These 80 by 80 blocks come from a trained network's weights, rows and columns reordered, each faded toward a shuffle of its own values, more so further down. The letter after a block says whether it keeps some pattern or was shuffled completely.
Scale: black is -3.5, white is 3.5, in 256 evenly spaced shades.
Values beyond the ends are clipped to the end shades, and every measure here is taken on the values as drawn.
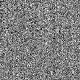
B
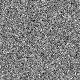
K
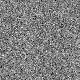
K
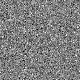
B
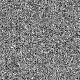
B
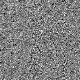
B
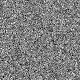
K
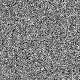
K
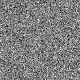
K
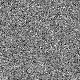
K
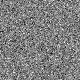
K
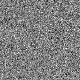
B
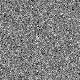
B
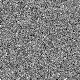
K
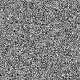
B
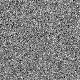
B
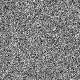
K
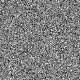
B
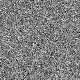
K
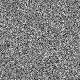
K
